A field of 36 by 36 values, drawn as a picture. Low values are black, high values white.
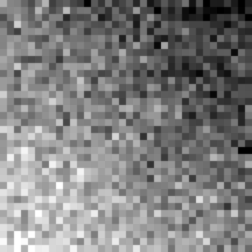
Neither half mirrors the other. No row or column stands out. The top right is the ninth with the lowest average. The field climbs toward the bottom left. The ninth with the highest average is the bottom left. The texture is fine-grained noise. There are no regular stripes.
